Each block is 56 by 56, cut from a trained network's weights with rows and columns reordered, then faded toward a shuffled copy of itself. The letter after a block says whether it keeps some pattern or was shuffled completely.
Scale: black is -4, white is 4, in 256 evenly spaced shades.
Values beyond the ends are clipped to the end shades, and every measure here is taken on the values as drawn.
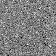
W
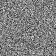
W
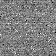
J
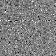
J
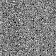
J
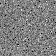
W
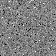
W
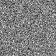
J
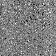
J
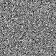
W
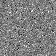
W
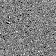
W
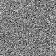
J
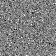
W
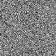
J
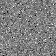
W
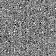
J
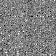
J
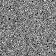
W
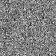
J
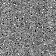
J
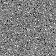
W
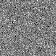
W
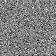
W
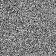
W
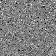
W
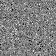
W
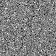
W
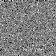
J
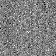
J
